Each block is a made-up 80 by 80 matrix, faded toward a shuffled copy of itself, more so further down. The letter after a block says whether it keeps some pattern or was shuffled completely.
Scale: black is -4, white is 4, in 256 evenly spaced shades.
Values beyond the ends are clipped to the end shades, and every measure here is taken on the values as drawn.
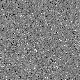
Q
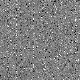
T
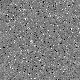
Q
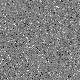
Q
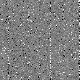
T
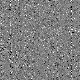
T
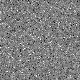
Q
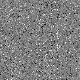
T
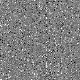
T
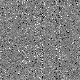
T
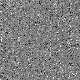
T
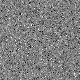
Q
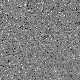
Q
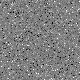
Q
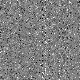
T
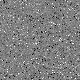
Q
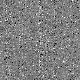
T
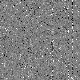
T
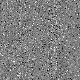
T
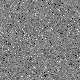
Q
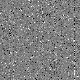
T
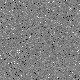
Q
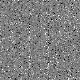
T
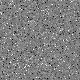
Q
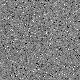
Q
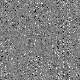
T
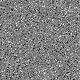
Q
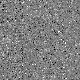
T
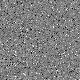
Q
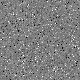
Q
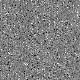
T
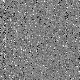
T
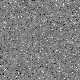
Q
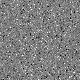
Q
